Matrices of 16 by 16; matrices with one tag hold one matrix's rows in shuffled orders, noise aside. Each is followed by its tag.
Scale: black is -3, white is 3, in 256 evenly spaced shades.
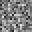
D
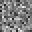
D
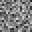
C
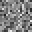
C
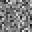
C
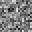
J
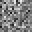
D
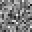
J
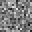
J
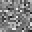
J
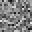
J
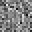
C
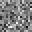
C
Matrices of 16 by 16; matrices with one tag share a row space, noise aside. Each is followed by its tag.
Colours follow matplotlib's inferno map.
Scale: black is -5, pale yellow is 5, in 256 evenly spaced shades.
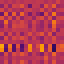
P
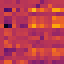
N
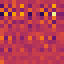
P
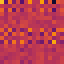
P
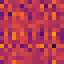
P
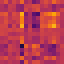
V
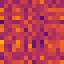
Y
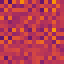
P
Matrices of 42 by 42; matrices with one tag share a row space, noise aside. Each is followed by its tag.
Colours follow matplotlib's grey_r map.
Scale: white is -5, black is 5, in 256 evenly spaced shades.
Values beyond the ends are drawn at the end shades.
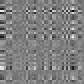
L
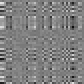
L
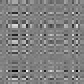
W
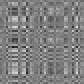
W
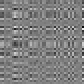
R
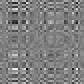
W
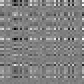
R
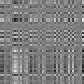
R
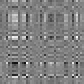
W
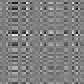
W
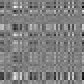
R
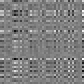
R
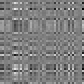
R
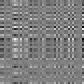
R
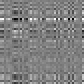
R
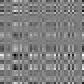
R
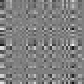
L
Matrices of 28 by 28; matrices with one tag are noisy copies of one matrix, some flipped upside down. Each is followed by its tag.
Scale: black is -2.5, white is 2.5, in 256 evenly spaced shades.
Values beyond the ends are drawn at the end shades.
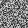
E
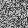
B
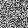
B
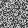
E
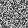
E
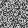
E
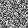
E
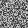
E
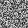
E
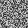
E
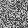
B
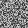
E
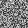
E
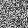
B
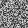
E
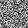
E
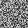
E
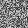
B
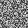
E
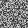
E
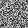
E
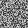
E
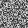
E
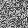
B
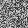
B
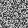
E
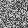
B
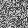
B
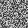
E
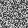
E
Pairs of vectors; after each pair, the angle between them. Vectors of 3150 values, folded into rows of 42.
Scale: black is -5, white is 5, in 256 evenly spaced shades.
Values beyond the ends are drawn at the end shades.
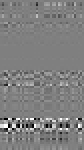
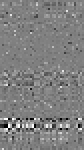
nearly opposite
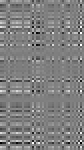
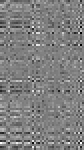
nearly opposite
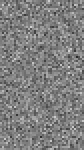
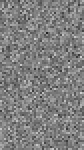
partly aligned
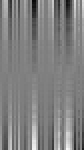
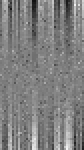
nearly parallel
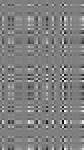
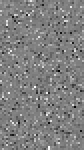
orthogonal
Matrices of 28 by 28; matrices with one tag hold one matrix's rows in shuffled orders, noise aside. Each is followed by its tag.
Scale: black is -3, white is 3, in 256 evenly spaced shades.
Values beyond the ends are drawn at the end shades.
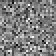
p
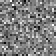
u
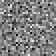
p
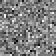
u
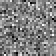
u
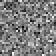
u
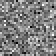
u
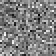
u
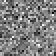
u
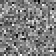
u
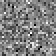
p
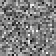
p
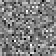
p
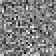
p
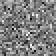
p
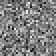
p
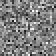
p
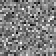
u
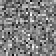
p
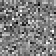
u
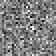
p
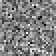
p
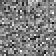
u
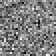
u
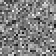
u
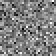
u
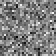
u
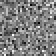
u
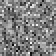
p
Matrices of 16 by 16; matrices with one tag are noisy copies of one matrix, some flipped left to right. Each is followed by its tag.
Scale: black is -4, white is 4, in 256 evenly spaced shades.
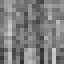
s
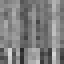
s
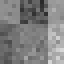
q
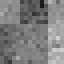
q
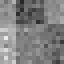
q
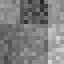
q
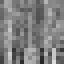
s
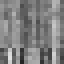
s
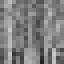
s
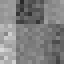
q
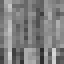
s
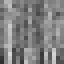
s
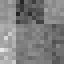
q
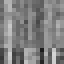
s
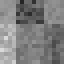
q
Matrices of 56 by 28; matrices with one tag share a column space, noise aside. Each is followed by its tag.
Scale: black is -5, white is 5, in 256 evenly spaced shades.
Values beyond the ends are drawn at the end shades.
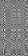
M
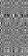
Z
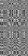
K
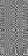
M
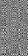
M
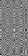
M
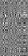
Z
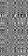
Z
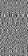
Z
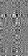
Z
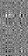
Z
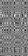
Z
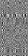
Z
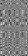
K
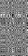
Z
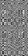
K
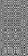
M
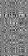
Z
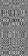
K
